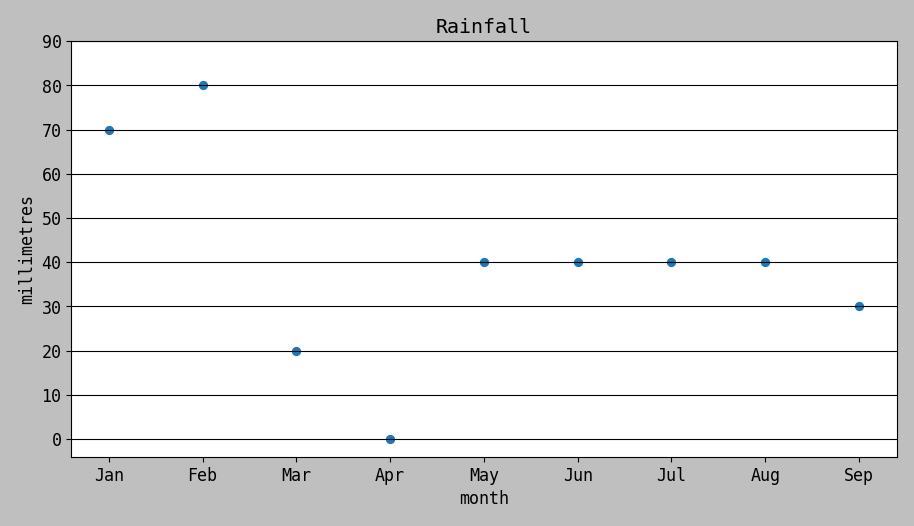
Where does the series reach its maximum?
Feb
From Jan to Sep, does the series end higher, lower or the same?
lower
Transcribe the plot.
Title: Rainfall
x-axis: month, ticks Jan Feb Mar Apr May Jun Jul Aug Sep
y-axis: millimetres, ticks 0 10 20 30 40 50 60 70 80 90
Values:
70 80 20 0 40 40 40 40 30
